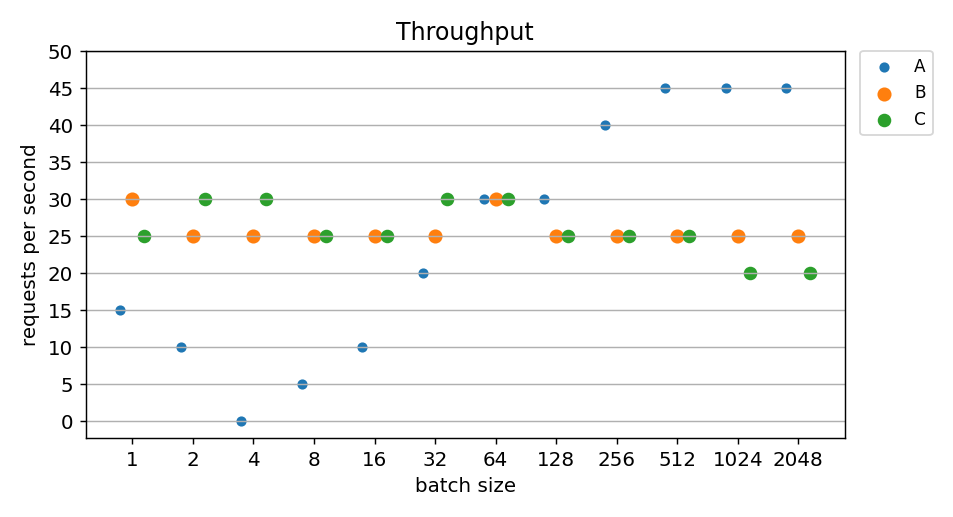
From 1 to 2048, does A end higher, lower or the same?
higher
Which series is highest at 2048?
A
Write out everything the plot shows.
Title: Throughput
x-axis: batch size, ticks 1 2 4 8 16 32 64 128 256 512 1024 2048
y-axis: requests per second, ticks 0 5 10 15 20 25 30 35 40 45 50
Legend: A, B, C
Values:
A: 15 10 0 5 10 20 30 30 40 45 45 45
B: 30 25 25 25 25 25 30 25 25 25 25 25
C: 25 30 30 25 25 30 30 25 25 25 20 20
